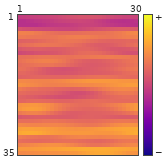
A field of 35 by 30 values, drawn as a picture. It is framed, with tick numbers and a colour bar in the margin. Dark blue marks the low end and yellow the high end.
Grain: streaks across. Slope: up to the bottom. Stripes: horizontal, repeating 6 times.
